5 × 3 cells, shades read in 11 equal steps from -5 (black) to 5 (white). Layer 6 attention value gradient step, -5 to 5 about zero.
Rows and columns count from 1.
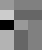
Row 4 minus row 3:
7 -2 0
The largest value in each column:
3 1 0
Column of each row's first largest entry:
1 1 2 1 1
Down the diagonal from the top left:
1 -1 0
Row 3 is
-5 1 0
